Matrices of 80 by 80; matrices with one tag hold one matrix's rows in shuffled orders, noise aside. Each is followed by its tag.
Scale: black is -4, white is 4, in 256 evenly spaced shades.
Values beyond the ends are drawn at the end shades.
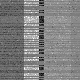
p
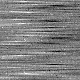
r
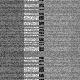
p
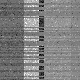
p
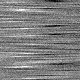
r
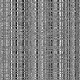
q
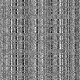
q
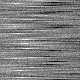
r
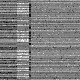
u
